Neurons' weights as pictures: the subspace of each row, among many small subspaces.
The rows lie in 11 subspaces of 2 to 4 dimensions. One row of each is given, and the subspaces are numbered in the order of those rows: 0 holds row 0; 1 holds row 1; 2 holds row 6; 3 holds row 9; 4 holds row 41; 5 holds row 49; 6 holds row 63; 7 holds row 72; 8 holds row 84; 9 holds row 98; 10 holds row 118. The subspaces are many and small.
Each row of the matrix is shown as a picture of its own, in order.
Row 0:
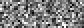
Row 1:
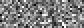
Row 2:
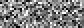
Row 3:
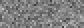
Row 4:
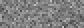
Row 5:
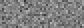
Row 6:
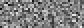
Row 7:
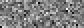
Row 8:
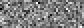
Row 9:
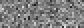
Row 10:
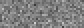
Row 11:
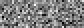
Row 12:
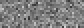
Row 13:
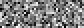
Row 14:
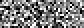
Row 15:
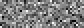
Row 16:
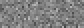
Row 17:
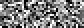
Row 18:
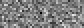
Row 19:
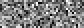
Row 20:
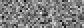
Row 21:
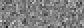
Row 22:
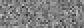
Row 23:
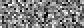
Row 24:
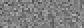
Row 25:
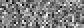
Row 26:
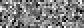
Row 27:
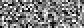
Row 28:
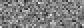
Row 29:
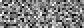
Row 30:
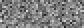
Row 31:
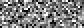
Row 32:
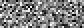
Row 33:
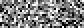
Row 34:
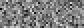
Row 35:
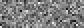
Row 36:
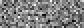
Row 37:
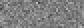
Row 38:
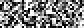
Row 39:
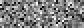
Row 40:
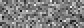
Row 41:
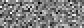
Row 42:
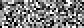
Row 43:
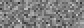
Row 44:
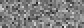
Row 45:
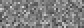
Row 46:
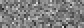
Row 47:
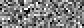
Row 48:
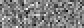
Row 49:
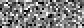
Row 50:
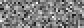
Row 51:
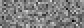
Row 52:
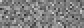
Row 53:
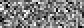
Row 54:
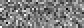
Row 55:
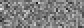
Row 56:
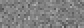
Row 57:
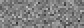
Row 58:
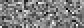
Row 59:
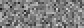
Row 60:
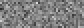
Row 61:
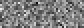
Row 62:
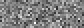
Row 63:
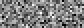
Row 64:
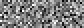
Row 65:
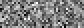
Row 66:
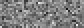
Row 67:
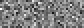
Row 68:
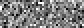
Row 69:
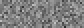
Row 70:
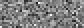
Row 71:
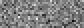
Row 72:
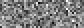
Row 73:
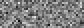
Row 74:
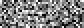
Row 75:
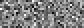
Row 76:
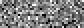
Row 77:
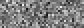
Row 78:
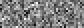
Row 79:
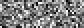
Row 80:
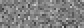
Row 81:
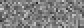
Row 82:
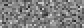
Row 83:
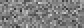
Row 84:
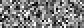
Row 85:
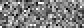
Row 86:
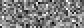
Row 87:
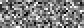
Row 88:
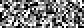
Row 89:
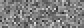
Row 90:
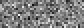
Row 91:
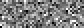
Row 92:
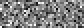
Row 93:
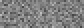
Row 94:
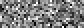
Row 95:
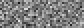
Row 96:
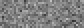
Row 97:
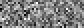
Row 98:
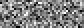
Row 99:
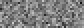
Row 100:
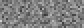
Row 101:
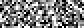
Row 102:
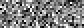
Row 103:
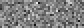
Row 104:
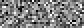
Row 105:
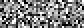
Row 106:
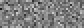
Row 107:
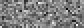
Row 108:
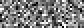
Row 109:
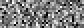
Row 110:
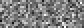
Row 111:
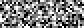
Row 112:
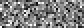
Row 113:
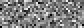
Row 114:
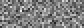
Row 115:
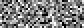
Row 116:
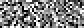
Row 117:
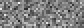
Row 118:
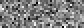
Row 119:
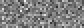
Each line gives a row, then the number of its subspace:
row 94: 10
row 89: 9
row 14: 2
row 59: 5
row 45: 5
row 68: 0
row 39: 4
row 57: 9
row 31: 1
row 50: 6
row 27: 4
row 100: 5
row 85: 0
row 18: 4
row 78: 8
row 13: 5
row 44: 10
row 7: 10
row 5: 8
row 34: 4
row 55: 6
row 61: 1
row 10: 9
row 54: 8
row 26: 0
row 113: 1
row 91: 10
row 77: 4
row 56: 3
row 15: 10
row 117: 0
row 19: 7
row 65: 8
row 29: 2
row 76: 7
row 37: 6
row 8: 6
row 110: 0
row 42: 9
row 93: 2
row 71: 7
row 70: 9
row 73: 0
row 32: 4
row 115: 1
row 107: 3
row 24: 2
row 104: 0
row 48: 8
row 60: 6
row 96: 3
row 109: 4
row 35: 10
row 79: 7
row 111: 6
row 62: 9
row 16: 3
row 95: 0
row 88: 5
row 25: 4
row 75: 2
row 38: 0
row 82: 5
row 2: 9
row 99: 0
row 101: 1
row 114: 8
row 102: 4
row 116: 4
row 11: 9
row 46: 10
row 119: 8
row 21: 0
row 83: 9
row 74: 7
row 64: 8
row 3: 10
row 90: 7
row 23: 4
